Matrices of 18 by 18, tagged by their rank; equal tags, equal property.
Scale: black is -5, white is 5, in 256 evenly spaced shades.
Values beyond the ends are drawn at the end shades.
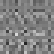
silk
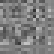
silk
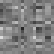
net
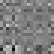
silk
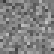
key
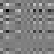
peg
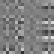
net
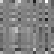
net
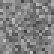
key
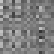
silk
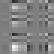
peg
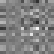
net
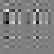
peg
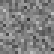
key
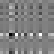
peg
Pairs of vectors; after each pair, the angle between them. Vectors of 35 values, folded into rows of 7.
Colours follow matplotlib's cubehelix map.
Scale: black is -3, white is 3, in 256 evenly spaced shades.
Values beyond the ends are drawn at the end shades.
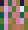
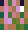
nearly parallel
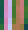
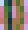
nearly opposite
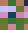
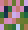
partly opposed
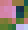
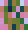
orthogonal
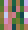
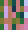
nearly parallel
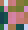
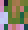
nearly opposite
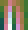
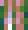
nearly parallel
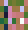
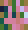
partly aligned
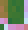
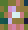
partly opposed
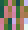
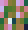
nearly opposite
